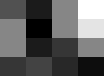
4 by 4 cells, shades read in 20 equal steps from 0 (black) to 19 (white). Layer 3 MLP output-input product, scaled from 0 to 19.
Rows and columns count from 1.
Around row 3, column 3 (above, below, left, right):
10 3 2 10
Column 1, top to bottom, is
6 10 10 4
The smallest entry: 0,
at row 2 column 2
